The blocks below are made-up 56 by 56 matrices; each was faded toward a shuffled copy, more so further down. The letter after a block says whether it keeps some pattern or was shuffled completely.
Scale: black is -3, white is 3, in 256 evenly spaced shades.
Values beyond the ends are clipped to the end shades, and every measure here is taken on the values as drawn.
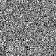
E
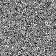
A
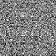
E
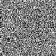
E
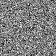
A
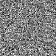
E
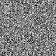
E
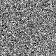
A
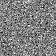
A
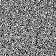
A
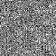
E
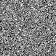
A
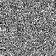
E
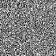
E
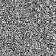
E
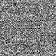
E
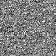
E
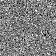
A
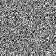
E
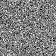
A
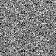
E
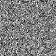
E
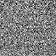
E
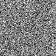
A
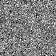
A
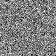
A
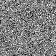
A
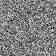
A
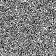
A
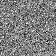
A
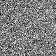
A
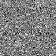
E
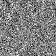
E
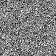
A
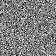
A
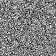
A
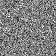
A
